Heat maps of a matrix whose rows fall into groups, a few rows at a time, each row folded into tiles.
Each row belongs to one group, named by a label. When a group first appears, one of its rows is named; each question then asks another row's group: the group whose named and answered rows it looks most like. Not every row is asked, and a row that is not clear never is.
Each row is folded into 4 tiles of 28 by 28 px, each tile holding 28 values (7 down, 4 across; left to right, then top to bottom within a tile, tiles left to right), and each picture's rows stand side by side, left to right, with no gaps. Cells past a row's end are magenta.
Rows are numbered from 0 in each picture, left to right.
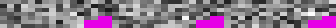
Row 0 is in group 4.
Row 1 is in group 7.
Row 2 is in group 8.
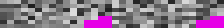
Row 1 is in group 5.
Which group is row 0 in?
4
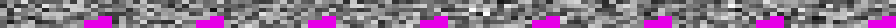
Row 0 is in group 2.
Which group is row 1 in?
4
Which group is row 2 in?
8
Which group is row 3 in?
5
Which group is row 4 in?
7
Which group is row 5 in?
5
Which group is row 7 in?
2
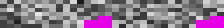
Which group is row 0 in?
4
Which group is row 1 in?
8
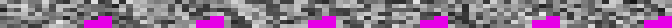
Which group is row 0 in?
7
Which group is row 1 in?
4
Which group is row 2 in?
5
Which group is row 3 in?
5
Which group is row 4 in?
4
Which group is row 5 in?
8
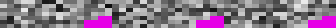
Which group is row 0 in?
2
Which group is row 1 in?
4
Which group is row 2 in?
2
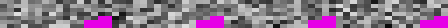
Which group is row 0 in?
7
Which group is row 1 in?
2
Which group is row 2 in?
5
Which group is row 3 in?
8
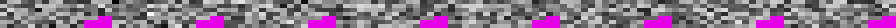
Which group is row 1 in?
8
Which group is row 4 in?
7
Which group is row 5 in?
5
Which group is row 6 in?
4
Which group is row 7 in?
8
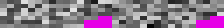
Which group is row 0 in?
2
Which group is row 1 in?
5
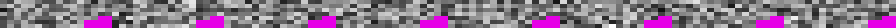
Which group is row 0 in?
2
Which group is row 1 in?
2
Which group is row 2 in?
5
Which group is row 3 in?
2
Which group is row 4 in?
7
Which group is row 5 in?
4
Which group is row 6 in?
4
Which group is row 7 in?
5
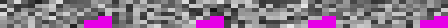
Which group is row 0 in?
8
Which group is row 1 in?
4
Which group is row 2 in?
2
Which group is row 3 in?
8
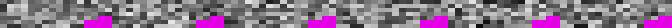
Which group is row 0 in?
7
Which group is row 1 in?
7
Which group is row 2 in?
2
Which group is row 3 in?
5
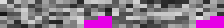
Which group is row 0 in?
4
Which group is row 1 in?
2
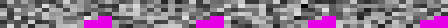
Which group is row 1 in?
7
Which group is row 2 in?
5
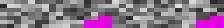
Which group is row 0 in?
7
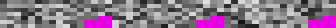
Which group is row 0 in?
8
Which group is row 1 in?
8
